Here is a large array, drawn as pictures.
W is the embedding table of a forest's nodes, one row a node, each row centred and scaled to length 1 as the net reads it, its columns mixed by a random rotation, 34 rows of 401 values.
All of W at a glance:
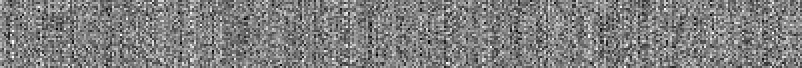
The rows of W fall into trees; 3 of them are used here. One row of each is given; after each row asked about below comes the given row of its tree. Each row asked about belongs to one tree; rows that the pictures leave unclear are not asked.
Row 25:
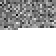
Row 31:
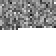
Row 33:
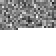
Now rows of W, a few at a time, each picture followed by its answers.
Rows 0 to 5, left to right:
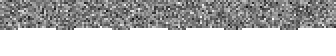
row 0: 33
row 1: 31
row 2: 33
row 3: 33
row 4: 31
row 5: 31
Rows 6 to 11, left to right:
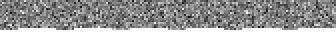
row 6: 33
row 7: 33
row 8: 25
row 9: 25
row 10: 33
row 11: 25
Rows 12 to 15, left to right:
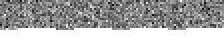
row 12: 25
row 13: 33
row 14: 25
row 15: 25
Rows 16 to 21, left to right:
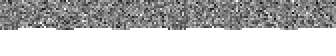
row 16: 31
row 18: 25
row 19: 31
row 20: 25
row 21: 25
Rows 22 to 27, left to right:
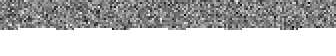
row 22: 33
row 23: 33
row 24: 31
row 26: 25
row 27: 31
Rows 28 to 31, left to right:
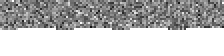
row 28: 25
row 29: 33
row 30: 33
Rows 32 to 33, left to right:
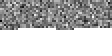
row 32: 31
